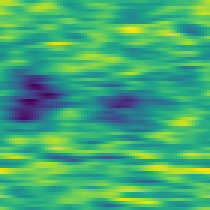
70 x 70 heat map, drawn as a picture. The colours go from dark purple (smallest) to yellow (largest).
Average level on the scale: 60%. Dips: two. Ninth with the lowest average: middle left.
